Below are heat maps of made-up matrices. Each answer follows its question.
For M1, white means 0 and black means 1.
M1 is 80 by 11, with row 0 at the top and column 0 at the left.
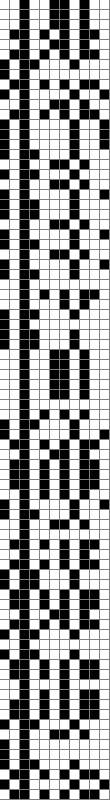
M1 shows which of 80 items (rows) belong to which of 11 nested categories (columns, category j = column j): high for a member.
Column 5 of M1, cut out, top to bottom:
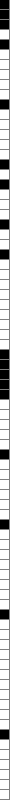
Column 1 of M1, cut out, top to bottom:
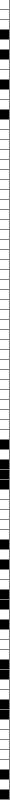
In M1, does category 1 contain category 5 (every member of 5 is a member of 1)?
no
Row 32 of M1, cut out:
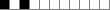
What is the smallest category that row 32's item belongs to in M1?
0
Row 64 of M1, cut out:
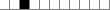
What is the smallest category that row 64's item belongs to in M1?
2
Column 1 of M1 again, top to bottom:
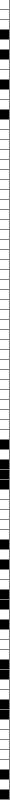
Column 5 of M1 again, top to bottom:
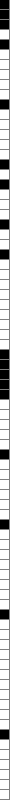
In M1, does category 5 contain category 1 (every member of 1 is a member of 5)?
no
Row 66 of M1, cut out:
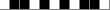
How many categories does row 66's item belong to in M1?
6
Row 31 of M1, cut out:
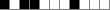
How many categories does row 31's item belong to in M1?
4
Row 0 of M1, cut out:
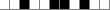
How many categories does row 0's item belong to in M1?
4
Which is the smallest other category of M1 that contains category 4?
8
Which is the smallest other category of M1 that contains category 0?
2
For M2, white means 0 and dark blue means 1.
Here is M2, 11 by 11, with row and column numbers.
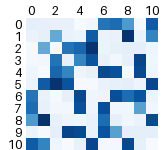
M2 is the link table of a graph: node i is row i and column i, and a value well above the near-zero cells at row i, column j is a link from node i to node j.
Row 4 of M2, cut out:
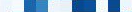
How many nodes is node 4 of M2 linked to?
5
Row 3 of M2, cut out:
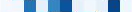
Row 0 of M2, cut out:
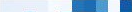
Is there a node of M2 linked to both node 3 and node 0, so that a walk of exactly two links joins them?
no
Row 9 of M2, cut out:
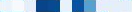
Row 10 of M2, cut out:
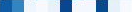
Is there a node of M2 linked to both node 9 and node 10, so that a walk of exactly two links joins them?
no
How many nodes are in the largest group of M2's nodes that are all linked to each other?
4
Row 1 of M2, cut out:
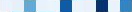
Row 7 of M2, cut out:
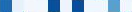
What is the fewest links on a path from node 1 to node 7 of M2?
3
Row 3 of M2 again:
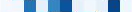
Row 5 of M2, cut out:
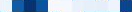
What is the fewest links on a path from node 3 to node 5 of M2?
1
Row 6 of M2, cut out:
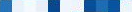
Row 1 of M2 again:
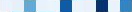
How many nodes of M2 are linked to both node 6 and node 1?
1
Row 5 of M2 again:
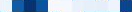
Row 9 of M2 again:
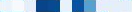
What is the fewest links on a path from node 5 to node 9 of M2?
2
